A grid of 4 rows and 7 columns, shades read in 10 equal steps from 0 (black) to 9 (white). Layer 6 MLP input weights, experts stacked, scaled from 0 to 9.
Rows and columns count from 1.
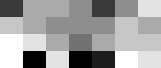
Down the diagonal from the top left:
2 6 6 0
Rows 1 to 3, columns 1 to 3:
2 6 6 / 7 6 5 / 9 8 6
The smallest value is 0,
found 2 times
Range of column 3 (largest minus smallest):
3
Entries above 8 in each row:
0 0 1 2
